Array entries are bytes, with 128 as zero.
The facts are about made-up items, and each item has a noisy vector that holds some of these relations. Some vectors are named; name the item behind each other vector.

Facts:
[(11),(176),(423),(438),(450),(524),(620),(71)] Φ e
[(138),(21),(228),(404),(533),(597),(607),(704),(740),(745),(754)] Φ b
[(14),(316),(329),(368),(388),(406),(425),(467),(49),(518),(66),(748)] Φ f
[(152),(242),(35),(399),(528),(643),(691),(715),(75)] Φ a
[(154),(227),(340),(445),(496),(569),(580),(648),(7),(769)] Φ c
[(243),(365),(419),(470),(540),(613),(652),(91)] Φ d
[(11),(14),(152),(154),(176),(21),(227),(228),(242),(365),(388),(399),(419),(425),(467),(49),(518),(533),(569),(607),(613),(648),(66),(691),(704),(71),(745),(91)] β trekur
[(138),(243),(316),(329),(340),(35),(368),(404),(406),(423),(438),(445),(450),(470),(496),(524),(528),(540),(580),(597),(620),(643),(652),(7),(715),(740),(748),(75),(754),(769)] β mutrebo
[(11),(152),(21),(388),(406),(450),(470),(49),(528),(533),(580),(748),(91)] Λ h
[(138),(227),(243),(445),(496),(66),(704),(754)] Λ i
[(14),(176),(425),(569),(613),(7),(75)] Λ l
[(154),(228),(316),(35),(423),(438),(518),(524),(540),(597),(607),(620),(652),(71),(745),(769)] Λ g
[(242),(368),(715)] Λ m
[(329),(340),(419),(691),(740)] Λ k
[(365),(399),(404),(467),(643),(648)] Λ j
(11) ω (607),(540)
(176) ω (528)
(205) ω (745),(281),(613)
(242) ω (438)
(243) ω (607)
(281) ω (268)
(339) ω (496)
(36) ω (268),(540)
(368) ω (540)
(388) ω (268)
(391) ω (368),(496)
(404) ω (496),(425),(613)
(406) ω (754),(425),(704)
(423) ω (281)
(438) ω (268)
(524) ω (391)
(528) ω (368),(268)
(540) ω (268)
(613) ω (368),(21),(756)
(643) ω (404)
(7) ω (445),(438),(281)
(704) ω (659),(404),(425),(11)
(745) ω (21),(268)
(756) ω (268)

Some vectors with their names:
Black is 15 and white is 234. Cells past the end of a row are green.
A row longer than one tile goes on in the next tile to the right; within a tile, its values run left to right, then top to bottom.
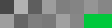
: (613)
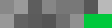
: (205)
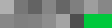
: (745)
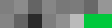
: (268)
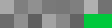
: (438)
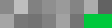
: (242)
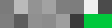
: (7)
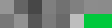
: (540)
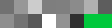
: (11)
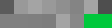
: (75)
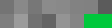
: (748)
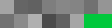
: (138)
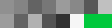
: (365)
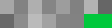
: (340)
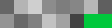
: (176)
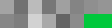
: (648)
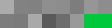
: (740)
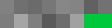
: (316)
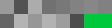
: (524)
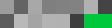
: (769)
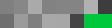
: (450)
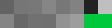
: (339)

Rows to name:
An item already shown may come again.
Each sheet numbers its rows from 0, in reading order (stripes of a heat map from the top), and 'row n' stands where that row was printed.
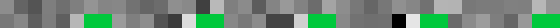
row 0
(540)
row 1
(66)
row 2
(329)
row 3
(243)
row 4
(445)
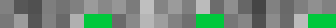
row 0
(540)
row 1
(340)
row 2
(540)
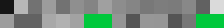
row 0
(425)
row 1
(704)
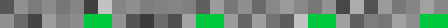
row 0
(659)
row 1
(36)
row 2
(419)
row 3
(613)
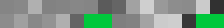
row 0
(152)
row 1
(569)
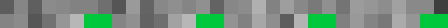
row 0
(368)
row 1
(368)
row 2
(691)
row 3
(715)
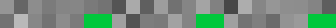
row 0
(35)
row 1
(613)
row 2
(14)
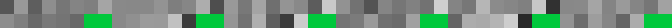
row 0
(406)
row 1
(533)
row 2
(399)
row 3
(754)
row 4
(580)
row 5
(691)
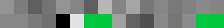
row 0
(243)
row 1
(388)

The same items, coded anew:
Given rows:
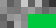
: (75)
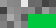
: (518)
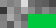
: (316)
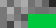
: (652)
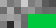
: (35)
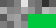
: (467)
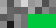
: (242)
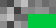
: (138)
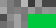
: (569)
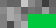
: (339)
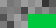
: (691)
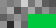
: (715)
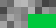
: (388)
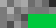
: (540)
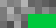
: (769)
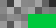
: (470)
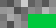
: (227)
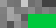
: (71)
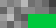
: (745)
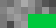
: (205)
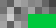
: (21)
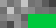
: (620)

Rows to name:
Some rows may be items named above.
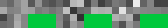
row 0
(7)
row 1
(243)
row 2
(524)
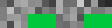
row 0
(450)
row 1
(176)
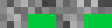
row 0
(11)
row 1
(75)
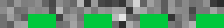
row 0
(740)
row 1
(569)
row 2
(754)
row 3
(419)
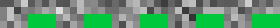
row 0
(496)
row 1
(404)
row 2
(406)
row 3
(243)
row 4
(227)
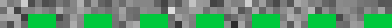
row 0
(607)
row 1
(7)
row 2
(740)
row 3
(643)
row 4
(715)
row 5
(580)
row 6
(340)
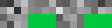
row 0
(445)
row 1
(648)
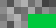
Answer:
(11)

